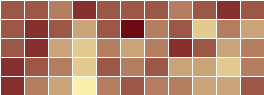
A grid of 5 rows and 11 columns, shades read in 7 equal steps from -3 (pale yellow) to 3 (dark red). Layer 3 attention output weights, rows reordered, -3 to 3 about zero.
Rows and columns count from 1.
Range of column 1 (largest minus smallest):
1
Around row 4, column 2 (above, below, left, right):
2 0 2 0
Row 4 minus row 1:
1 0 0 -4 0 -1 0 -1 -2 -4 -1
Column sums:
7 6 -1 -6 3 4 2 2 -2 -2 1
